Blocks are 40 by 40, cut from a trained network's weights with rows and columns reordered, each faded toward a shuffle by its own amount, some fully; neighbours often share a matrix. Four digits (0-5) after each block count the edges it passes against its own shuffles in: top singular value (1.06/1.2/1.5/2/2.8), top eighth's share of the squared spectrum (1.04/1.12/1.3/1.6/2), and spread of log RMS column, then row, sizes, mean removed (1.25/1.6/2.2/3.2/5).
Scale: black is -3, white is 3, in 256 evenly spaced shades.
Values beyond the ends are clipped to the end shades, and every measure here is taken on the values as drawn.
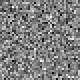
2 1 0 0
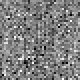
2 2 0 1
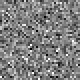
0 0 0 0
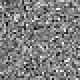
0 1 0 0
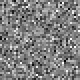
0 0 0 0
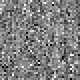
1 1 0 0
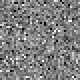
0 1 0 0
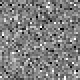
1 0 0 0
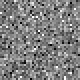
1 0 0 0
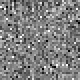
0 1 0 0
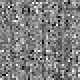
2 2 0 2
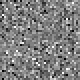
0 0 0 0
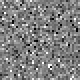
0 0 0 0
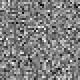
2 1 0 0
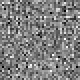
2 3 1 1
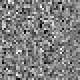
3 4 2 2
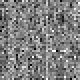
2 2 0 1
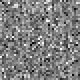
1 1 0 0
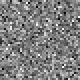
0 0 0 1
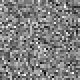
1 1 0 0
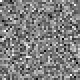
2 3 1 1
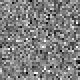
0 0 0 0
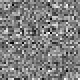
3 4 1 2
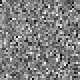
1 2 1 0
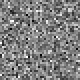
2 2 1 0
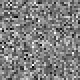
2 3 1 1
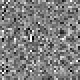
3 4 2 2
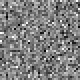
0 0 0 0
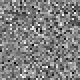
2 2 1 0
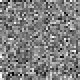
3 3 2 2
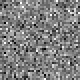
1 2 0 0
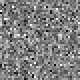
0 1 0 0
